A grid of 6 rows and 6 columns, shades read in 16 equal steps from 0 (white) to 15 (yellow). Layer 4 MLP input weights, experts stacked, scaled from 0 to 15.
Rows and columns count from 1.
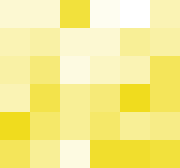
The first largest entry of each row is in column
3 5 6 5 1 4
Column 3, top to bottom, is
13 3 2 7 7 2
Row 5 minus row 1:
12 7 -6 9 7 3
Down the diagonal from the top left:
3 6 2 9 7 13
